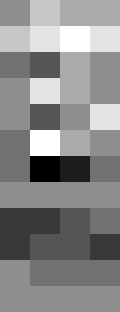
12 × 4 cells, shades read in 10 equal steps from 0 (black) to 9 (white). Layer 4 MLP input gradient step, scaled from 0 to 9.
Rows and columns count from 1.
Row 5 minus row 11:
0 -1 1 4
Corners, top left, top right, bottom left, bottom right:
5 6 5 5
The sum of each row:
24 32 18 24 21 24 9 20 11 10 17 20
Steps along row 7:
down up up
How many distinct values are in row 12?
1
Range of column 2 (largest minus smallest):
9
